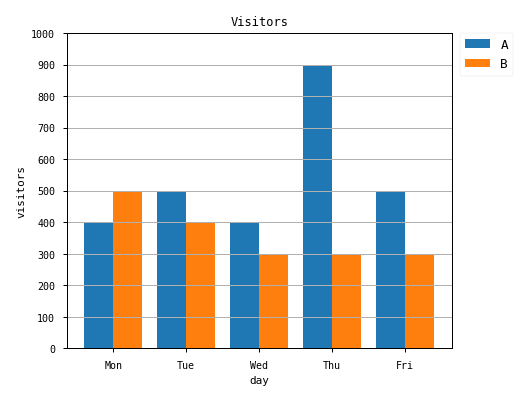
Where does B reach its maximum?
Mon
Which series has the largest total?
A
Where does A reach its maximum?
Thu
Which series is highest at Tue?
A
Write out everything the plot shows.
Title: Visitors
x-axis: day, ticks Mon Tue Wed Thu Fri
y-axis: visitors, ticks 0 100 200 300 400 500 600 700 800 900 1000
Legend: A, B
Values:
A: 400 500 400 900 500
B: 500 400 300 300 300
